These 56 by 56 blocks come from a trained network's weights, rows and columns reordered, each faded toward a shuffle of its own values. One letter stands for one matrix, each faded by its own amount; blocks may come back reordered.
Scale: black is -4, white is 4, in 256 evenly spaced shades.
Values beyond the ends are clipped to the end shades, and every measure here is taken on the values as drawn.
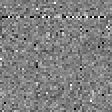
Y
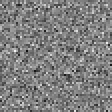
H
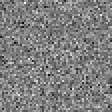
H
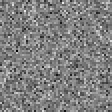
H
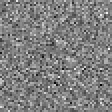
H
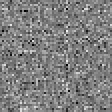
Y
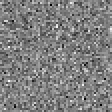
H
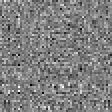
Y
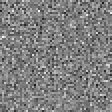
H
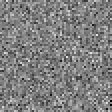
H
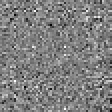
Y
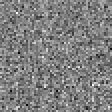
H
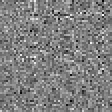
Y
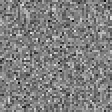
H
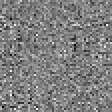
Y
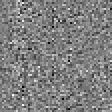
Y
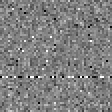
Y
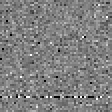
Y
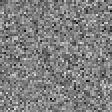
H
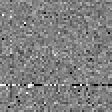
Y
